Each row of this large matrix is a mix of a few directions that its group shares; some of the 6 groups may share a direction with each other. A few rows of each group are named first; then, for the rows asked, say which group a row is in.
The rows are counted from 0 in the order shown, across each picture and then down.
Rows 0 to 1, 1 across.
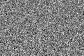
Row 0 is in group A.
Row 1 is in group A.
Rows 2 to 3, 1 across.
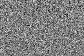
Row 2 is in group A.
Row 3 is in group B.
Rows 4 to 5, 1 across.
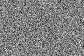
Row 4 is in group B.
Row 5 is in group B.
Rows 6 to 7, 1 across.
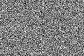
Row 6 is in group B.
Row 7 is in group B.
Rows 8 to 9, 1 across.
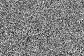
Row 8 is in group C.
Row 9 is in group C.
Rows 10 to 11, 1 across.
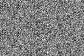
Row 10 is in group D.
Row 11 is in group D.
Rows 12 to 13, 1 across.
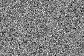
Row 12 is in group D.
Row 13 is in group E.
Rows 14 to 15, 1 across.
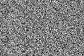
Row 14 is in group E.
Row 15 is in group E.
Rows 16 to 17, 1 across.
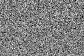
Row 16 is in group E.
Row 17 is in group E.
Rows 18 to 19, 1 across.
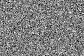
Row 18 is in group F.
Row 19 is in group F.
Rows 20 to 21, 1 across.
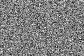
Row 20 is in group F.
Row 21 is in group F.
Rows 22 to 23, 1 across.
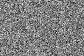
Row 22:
F
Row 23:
D
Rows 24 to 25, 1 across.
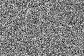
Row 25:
B
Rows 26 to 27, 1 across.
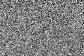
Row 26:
F
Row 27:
C
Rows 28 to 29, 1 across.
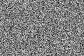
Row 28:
B
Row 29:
E
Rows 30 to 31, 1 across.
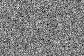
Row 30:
D
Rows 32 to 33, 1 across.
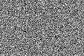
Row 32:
B
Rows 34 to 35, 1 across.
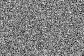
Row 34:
F
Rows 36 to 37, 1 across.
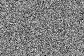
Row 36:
C
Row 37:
F
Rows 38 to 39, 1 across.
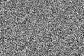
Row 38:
A
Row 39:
A
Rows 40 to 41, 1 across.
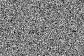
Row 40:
F
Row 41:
F
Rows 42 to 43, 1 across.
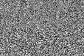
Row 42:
D
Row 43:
B
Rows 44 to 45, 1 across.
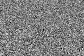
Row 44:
B
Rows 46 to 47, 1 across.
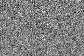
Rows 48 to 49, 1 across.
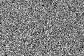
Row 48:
D
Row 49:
C
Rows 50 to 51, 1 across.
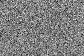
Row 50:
E
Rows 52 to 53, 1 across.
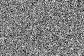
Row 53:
A
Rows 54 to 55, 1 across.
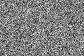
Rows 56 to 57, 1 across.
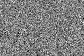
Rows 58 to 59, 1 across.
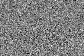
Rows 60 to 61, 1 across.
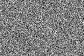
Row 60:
B
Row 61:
D
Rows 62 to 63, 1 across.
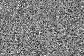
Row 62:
D
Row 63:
F
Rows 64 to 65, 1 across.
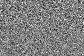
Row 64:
B
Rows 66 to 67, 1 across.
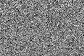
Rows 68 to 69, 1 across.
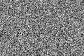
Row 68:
B
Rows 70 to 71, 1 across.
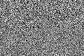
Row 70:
E
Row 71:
B
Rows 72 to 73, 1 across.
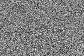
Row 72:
D
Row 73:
F
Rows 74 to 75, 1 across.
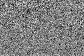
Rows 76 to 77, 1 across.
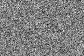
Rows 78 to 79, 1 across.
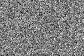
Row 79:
E
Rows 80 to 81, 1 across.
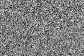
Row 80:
A
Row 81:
C
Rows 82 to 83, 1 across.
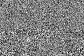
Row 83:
C
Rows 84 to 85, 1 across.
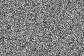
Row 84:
A
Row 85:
A
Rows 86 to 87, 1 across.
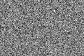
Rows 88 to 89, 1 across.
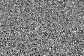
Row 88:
F
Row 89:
F
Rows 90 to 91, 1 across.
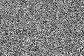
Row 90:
D
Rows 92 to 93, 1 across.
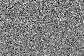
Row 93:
A
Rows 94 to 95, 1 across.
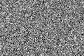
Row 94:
C
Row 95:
D
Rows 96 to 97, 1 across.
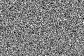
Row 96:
B
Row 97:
F
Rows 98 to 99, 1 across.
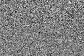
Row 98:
A
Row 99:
F
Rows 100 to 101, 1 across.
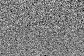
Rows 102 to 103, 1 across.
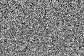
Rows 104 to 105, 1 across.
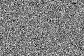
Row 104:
F
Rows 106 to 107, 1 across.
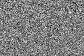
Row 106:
F
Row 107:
E
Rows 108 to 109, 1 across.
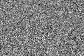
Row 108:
F
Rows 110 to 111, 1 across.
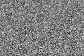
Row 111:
E
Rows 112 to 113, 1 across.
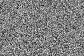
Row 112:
D
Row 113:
E
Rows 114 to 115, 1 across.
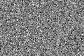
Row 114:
F
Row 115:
D
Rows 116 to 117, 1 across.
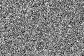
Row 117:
A
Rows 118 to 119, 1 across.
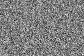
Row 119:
E
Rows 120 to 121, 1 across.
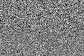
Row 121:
F
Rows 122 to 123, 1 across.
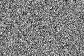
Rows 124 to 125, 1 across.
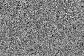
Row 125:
E
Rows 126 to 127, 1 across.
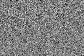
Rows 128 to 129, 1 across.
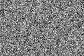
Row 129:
D
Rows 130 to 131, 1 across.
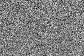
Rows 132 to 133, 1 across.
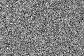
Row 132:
C
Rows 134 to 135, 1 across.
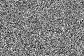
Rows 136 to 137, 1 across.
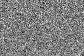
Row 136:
B
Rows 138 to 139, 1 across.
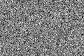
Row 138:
E
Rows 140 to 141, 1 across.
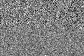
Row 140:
D
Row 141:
F
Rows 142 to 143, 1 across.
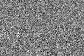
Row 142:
B
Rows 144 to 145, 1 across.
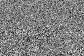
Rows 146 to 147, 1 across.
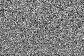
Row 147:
E
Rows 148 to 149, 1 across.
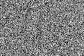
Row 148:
C
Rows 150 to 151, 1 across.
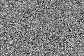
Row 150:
C
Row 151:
A
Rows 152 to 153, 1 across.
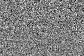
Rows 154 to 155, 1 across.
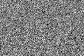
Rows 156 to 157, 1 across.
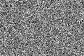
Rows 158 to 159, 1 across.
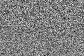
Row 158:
E
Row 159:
F
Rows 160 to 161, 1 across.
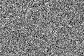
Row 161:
D
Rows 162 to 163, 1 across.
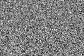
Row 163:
E
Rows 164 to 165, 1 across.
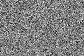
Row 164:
C
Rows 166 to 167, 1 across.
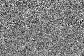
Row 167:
A
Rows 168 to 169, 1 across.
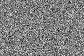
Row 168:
A
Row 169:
B
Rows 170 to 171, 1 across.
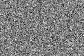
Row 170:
A
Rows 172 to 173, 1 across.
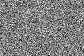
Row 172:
C
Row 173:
B
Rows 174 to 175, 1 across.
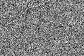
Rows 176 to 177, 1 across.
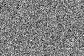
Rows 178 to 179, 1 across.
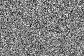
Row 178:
A
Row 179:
F
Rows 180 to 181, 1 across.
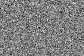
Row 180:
F
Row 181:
F
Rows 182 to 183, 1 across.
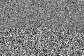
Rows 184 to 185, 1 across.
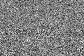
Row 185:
C
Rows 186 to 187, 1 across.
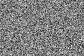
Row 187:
F
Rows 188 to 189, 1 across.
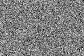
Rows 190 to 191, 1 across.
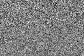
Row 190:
D
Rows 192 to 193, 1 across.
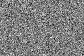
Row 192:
B
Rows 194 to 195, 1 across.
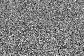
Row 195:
B
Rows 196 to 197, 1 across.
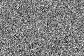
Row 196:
D
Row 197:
E
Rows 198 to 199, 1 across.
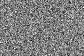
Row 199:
A
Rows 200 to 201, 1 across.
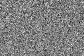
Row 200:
C
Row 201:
A
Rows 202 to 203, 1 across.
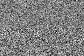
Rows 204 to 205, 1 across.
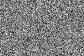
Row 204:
A
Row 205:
C
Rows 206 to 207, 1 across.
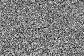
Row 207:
E
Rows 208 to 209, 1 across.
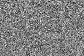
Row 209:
F
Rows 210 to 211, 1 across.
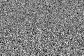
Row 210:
A
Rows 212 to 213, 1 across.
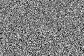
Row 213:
B
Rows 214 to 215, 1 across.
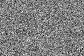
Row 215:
C
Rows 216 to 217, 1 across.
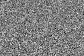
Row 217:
E
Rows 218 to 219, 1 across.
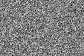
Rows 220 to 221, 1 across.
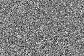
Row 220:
D
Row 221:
B
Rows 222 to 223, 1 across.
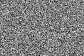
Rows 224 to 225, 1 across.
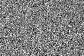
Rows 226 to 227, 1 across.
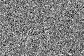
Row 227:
C
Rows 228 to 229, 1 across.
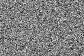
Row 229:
A
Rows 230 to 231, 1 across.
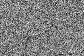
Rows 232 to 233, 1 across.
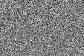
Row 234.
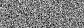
